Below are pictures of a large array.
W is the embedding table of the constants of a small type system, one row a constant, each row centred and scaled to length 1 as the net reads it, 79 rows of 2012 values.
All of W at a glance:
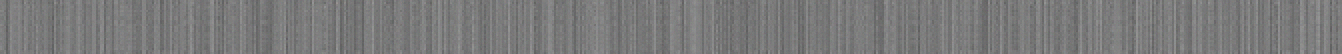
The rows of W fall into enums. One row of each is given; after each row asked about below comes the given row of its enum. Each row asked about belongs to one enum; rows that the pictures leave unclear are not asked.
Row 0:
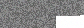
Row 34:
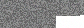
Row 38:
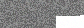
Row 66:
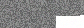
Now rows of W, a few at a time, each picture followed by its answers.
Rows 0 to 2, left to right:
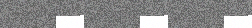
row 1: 34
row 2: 34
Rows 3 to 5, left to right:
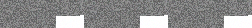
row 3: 34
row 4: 34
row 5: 34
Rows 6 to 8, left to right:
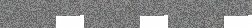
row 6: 34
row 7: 66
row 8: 0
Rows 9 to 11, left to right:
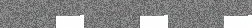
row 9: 0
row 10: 0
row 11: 66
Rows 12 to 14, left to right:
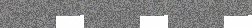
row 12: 0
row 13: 34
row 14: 66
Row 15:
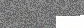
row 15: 38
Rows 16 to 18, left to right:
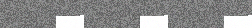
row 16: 38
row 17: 0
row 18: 66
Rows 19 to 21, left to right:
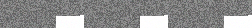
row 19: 34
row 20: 0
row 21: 66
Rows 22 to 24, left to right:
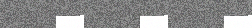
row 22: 38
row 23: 0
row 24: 34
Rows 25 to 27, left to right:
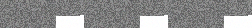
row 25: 66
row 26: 66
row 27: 34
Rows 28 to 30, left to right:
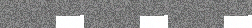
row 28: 66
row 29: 66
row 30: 34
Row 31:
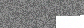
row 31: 0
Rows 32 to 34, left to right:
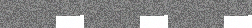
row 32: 34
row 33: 34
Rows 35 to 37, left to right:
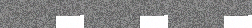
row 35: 0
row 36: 0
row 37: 38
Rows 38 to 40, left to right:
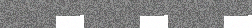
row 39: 66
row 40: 66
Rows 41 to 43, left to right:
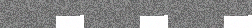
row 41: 38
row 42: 66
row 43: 34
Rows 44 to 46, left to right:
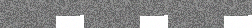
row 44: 38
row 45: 66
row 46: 38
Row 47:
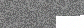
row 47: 38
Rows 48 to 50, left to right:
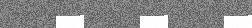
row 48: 0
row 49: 38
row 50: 66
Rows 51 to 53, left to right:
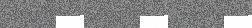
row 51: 66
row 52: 34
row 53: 0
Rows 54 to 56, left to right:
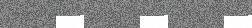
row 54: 0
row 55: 38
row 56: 66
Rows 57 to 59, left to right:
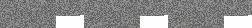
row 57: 66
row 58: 38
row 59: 38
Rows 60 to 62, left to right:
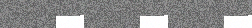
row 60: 0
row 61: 34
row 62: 66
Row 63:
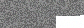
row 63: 38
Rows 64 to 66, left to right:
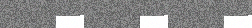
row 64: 66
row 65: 0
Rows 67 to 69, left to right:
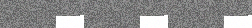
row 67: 34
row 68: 38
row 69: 66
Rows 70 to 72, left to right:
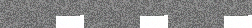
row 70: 38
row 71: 38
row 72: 38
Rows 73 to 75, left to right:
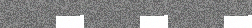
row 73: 38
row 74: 34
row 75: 34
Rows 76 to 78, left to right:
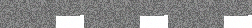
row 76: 66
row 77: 66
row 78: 66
